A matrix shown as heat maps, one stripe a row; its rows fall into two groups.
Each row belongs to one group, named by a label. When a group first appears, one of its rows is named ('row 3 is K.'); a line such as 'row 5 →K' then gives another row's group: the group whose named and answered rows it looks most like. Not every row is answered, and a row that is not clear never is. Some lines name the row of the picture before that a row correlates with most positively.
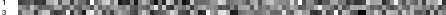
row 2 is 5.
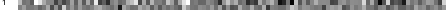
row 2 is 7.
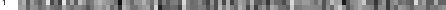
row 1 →7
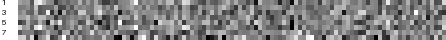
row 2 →7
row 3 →7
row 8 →7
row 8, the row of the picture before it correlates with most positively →1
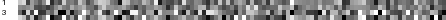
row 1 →7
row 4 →7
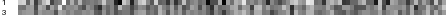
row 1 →7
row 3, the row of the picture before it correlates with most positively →4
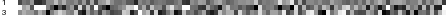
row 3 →7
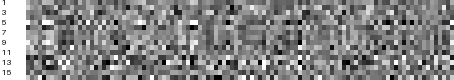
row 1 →5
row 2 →7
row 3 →5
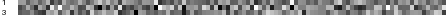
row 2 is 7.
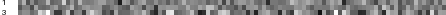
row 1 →7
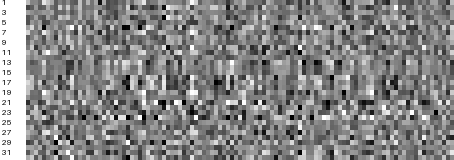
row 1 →5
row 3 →5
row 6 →7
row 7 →5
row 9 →7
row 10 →7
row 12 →5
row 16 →7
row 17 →7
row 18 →7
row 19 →5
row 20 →5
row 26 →7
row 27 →5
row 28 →7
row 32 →7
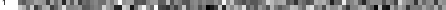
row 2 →7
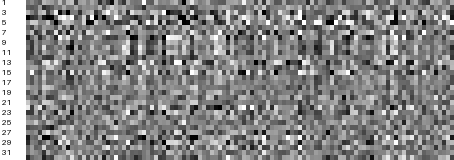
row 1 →5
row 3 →7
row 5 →7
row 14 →5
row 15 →7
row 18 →5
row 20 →5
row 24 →7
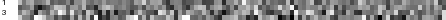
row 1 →7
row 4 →5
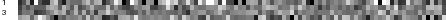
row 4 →5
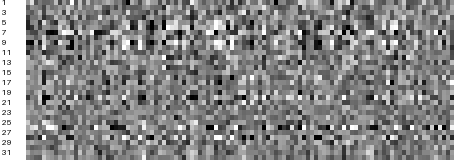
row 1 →7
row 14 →7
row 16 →7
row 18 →5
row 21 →7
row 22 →7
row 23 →5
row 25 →5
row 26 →5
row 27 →7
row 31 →5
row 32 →5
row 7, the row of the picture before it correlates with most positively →3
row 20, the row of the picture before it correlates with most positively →3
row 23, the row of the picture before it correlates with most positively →4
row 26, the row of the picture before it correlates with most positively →4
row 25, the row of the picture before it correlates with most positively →4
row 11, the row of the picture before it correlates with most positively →3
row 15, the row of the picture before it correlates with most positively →3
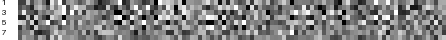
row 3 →7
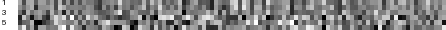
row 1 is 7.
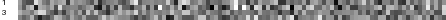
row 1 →5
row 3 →5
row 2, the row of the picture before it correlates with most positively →2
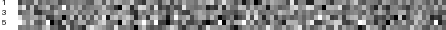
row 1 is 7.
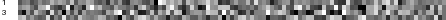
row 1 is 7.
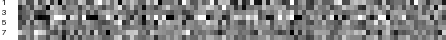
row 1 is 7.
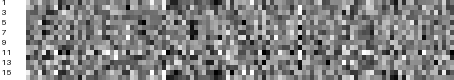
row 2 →7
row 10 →5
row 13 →5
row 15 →7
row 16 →7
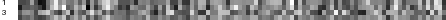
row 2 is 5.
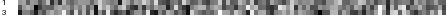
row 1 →7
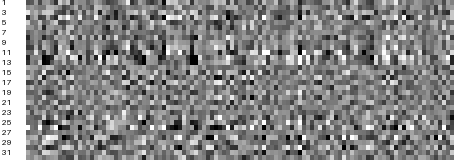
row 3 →5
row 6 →7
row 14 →5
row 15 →7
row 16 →7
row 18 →7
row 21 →7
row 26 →7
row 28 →5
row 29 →5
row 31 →5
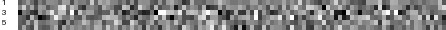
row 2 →7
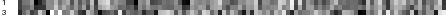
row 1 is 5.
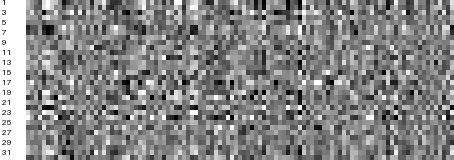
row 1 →5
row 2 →5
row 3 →7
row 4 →5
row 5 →7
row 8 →7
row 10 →5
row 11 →5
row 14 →5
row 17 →7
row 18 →7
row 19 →5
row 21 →5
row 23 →5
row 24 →7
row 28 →7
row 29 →7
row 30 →5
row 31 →5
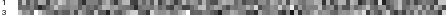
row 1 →7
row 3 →5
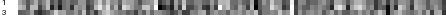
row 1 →7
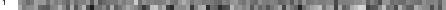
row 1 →5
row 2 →5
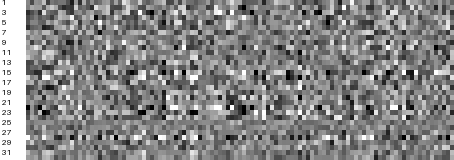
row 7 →5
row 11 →5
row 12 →5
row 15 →5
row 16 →5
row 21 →7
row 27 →5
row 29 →7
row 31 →5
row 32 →5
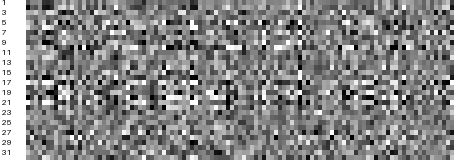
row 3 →5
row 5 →7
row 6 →5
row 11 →5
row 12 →5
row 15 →7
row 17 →5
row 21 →5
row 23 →7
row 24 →5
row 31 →7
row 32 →5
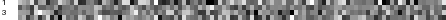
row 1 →7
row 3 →5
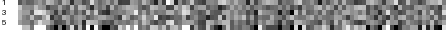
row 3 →5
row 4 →7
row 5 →5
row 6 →5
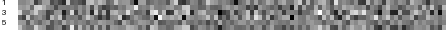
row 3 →5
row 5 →7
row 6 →5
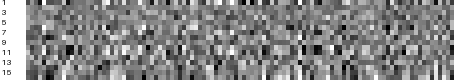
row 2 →5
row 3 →7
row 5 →5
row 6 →5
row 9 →7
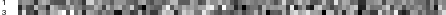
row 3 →7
